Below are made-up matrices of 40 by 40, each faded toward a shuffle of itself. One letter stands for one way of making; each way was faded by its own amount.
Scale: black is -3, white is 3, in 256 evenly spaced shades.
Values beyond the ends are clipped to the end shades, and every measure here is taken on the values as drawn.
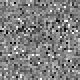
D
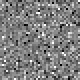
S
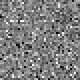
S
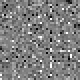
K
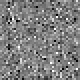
S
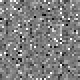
K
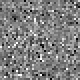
S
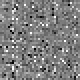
K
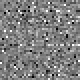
D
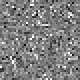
S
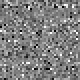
D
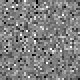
S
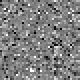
K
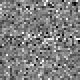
D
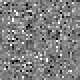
K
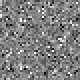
S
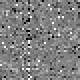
K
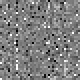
K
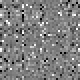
K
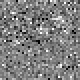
D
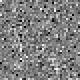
S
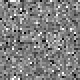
S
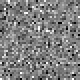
D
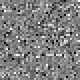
D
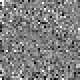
S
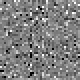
K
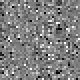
K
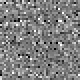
D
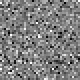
D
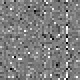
K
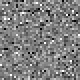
S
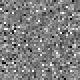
S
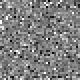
D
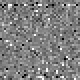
D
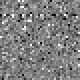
S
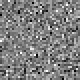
D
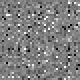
K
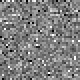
D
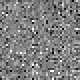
K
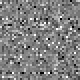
D
